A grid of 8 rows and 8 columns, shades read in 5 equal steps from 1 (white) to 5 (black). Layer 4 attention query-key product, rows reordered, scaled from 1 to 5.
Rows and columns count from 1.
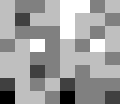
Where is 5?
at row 8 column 1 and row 8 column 5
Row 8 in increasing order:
2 2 3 3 3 4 5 5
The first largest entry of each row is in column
2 2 2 1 3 3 1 1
